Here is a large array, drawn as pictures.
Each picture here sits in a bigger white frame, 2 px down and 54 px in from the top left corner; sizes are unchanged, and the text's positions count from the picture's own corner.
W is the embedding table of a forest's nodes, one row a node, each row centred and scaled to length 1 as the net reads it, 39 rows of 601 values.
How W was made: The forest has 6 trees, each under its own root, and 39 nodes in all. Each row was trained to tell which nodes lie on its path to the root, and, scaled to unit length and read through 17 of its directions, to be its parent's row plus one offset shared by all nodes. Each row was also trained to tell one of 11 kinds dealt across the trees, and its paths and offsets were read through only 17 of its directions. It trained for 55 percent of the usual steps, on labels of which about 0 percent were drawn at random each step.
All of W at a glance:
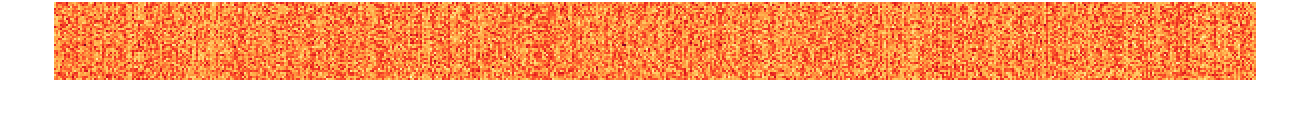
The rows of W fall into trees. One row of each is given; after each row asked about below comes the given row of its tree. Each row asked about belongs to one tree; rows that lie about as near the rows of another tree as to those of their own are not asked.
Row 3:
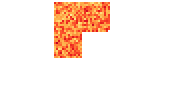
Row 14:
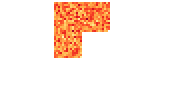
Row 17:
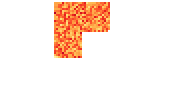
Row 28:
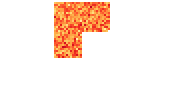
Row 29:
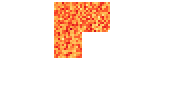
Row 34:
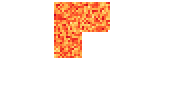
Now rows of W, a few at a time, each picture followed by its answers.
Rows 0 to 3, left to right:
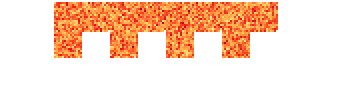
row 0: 34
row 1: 14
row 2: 29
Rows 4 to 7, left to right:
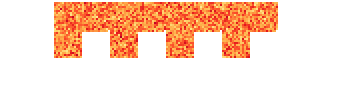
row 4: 29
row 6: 17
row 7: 28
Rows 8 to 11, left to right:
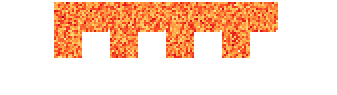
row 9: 34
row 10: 28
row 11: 14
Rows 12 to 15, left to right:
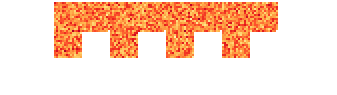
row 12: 14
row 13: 34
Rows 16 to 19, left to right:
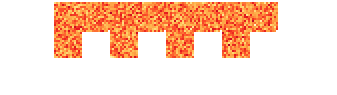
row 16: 28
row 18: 34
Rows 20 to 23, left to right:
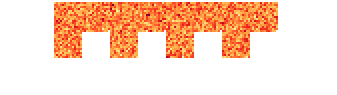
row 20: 28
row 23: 28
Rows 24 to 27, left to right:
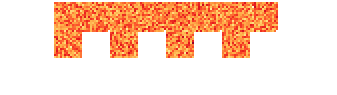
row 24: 3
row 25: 14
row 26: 29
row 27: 14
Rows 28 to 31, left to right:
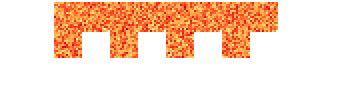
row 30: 34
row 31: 17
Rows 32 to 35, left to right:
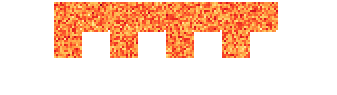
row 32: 14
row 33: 3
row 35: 29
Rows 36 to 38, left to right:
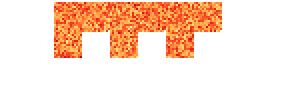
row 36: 17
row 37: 14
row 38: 17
